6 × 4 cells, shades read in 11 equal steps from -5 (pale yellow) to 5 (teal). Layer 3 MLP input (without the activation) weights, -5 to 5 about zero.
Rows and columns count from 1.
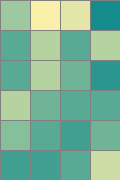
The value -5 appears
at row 1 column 2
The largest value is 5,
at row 1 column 4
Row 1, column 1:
-1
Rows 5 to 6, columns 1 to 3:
0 2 3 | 3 3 2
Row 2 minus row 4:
4 -3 0 -4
